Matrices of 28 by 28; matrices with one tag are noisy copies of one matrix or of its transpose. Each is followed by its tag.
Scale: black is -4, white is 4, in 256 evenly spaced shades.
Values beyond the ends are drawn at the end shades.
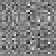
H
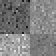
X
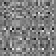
H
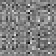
H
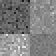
X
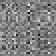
H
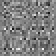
H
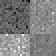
X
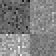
X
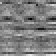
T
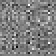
H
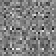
H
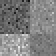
X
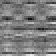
T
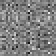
H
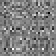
H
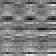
T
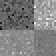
X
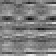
T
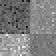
X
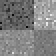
X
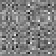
H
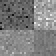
X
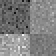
X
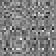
H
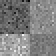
X
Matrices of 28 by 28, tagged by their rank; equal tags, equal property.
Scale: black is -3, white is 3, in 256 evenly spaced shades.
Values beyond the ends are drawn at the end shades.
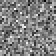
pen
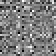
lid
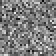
pen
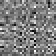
lid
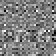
lid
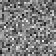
pen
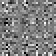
lid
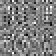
lid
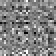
lid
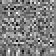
lid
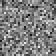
pen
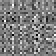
lid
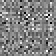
lid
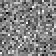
pen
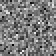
pen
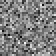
pen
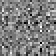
lid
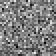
pen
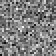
pen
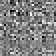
lid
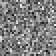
pen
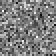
pen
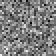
pen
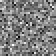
pen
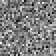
pen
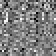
lid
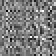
lid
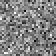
pen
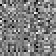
lid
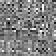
lid
